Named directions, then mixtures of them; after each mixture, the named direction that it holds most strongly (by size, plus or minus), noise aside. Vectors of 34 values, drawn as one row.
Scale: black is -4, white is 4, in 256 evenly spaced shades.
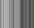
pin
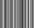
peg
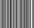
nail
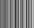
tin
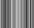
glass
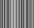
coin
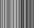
coin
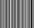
nail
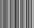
tin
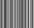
peg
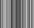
glass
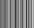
tin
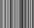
peg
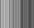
pin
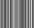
peg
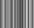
peg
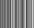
tin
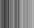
pin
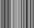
glass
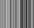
pin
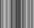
glass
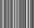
peg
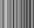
pin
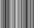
glass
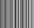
tin
